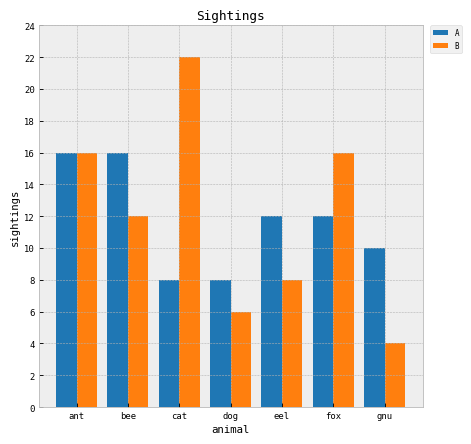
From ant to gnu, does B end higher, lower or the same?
lower
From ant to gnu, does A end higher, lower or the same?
lower
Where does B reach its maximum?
cat
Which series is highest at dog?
A
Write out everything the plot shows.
Title: Sightings
x-axis: animal, ticks ant bee cat dog eel fox gnu
y-axis: sightings, ticks 0 2 4 6 8 10 12 14 16 18 20 22 24
Legend: A, B
Values:
A: 16 16 8 8 12 12 10
B: 16 12 22 6 8 16 4
